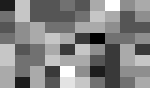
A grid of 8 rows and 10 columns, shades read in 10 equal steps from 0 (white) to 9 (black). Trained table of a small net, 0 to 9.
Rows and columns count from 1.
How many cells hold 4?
10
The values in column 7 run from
2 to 9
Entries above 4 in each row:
5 6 5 5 5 4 4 5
